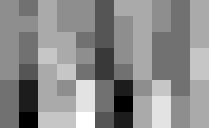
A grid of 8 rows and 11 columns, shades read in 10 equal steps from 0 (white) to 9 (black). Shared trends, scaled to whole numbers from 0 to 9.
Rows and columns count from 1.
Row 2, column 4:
4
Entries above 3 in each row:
7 8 7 7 7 7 5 5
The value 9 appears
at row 7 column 7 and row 8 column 2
